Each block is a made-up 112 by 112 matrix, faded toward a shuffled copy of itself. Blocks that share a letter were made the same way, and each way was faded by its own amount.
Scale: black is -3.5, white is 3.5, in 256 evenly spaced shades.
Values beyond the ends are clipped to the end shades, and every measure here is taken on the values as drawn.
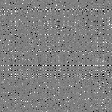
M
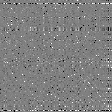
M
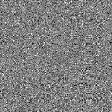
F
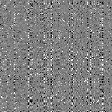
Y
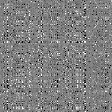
Y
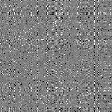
Y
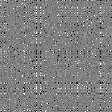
M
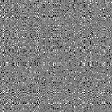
Y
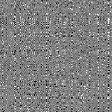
Y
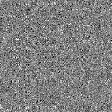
F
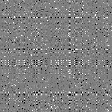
M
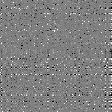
M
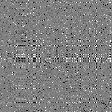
M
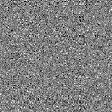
F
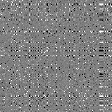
M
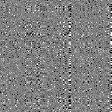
Y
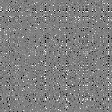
M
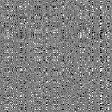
Y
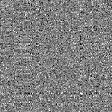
F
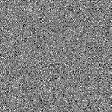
F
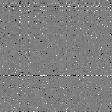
M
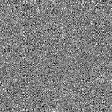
F
